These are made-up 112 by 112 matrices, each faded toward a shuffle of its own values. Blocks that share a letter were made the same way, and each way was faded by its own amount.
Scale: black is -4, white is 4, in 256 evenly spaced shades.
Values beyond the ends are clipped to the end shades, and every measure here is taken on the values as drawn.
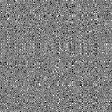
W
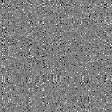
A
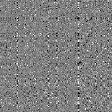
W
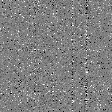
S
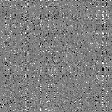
A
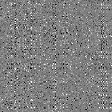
A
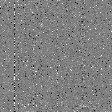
S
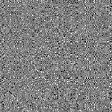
W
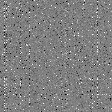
S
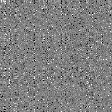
A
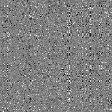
A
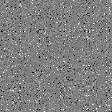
S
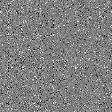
S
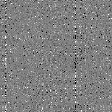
A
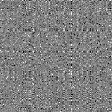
W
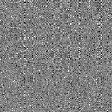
W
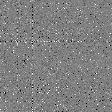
S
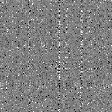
A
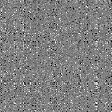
A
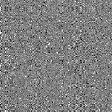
W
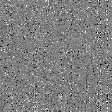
S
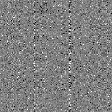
W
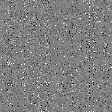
S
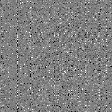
A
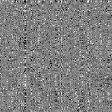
W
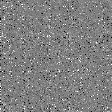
S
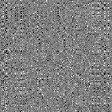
W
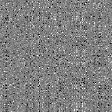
A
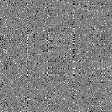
A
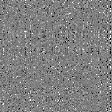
A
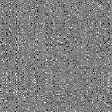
A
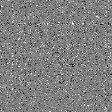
S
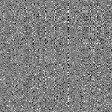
W
